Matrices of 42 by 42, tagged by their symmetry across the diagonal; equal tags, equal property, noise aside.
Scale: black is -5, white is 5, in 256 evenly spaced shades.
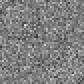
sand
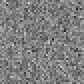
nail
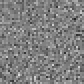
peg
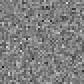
peg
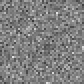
sand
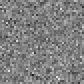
nail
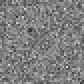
sand
